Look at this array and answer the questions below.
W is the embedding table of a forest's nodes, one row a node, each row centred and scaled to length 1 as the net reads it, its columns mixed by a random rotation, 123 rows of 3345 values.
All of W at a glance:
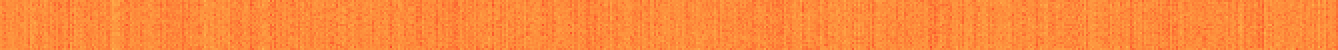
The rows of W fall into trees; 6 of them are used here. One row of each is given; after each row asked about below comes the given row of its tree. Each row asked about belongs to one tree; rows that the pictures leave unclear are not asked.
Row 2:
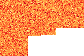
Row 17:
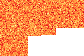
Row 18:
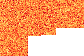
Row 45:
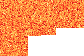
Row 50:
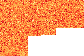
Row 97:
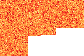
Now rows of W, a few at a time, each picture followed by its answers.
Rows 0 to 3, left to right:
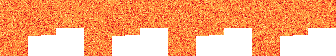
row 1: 50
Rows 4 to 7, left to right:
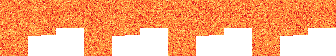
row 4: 17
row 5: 97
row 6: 2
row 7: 17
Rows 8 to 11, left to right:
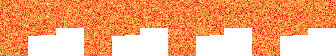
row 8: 45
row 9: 18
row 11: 2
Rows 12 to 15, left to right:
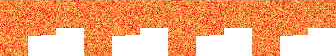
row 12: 2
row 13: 17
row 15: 2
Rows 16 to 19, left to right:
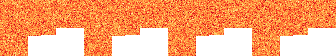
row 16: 45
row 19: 2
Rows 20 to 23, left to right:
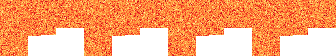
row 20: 50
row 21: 45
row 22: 17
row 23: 45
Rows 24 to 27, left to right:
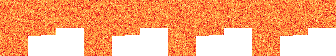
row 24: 2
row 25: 18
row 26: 45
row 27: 45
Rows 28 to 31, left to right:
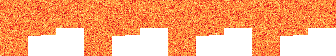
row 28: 2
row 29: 50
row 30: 18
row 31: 17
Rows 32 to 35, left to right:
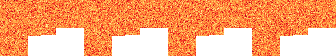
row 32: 97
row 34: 2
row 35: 50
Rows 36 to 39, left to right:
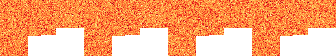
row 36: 17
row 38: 2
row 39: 17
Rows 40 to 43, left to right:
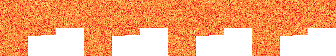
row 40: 45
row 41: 45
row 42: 2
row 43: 2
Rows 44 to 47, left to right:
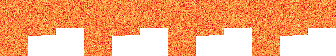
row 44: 97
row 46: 17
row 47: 97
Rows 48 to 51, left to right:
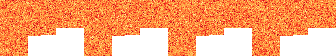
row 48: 18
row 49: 97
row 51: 17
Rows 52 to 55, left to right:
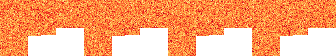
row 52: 2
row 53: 45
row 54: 45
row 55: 50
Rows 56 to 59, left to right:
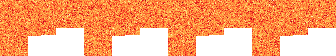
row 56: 45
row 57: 2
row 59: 45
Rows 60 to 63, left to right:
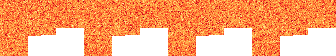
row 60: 97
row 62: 17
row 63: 17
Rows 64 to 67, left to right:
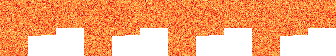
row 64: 17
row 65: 2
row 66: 2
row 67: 50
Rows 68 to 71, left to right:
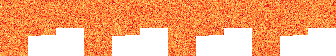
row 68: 50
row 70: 45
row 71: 17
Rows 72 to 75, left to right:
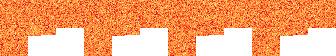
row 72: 17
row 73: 97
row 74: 45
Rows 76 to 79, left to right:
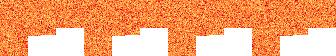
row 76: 45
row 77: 2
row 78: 50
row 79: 17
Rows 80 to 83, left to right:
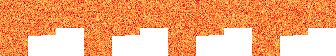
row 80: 2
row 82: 17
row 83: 2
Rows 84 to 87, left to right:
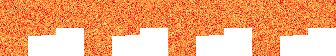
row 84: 2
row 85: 17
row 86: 17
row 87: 17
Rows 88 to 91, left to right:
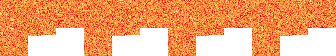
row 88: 50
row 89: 2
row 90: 45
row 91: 45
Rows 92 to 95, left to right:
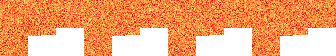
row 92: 50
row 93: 18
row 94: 17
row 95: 17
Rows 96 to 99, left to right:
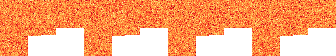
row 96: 45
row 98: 18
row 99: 18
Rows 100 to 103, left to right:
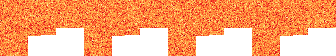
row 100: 45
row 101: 45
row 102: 17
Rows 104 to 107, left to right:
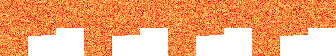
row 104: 2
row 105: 45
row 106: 50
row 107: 18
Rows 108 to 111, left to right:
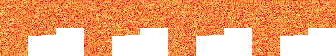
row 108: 50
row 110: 45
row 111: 18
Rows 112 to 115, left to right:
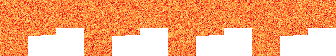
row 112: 2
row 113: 17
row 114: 17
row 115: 45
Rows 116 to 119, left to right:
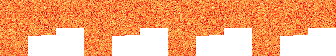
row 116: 17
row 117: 97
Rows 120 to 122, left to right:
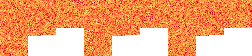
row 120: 2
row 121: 50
